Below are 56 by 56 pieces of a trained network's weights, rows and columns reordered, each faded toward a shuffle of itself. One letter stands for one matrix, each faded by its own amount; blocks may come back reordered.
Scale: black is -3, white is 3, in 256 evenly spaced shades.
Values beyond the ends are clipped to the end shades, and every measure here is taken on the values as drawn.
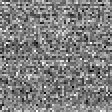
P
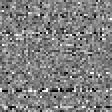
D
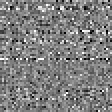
D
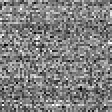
P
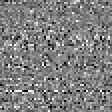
D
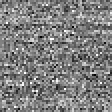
P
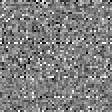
D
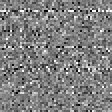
D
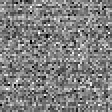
P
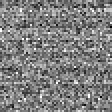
P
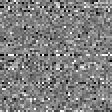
D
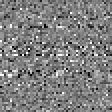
D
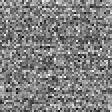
P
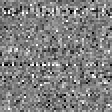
D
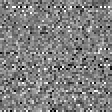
D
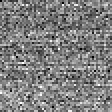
P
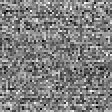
P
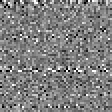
D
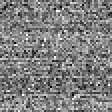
P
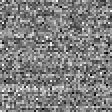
P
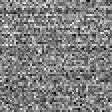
P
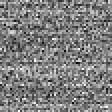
P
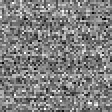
P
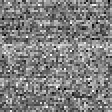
P
